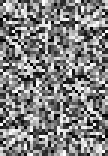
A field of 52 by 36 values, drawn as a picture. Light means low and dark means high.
Fine speckle covers the field. It looks the same turned upside down. There are no regular stripes. The histogram is flat.
